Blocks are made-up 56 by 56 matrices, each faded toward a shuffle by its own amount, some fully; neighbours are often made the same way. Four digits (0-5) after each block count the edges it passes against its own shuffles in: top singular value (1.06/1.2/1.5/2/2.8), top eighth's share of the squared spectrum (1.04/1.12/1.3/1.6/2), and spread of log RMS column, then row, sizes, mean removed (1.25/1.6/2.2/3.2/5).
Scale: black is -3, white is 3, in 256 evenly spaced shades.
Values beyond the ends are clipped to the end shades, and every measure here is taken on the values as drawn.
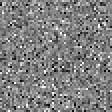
3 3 1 1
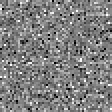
2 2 0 0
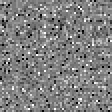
1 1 0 0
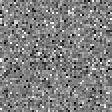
3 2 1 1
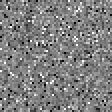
1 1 0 1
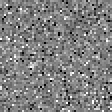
0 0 0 0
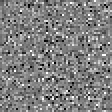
3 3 2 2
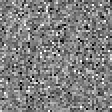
2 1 0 0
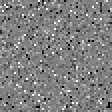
0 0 0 0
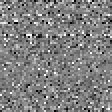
2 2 0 3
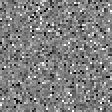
0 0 0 0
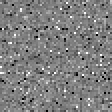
1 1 0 1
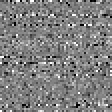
1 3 0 3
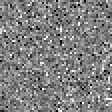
0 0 0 0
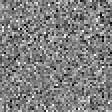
2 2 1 0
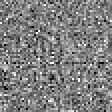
3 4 2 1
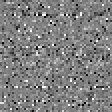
3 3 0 2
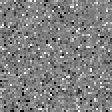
0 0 0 0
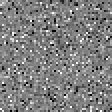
0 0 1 0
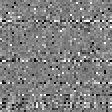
4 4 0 3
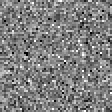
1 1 0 0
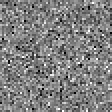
0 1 0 0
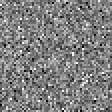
0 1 0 0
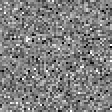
0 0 0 0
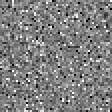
2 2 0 0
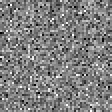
1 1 0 0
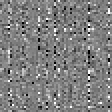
4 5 3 1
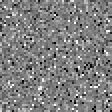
2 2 0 0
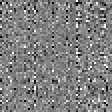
4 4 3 2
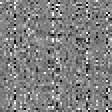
4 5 3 1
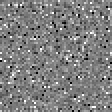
1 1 0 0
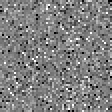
1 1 0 0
